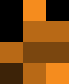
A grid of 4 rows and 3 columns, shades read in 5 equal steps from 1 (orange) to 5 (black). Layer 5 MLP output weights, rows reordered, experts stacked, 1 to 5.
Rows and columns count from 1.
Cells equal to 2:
4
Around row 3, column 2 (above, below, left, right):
2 2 2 3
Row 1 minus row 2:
0 -1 3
